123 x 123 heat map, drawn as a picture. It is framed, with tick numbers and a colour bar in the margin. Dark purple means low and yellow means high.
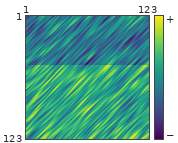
Average level on the scale: 50%. Grain: diagonal, up to the right. Seam: horizontal, 40% of the way down, the bottom part higher.
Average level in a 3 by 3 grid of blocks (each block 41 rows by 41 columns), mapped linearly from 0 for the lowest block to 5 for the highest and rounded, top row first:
0 0 0
4 4 4
5 5 4
